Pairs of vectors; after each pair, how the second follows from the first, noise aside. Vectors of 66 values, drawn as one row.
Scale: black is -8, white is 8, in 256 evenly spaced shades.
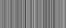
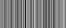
scaled up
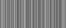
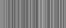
shuffled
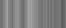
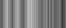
scaled up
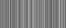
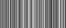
scaled up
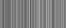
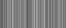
shuffled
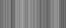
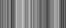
scaled up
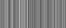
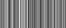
scaled up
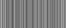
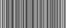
scaled up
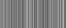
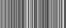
scaled up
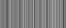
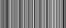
scaled up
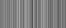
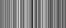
scaled up
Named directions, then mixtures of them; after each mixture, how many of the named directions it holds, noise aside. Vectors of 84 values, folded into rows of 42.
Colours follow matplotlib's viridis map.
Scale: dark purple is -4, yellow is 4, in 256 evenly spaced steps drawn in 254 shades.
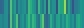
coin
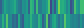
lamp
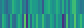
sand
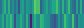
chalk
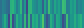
two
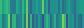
two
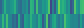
one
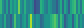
one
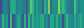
three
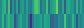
two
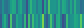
two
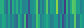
two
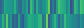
one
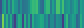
three
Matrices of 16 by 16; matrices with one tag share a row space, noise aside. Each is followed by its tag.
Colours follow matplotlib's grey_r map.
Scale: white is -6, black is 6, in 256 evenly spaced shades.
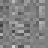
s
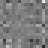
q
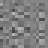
s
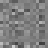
s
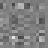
s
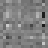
q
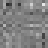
q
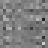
q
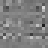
q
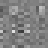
s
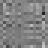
q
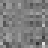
q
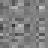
s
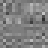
q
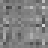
q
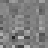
s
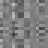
s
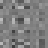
s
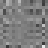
q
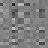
s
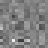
s
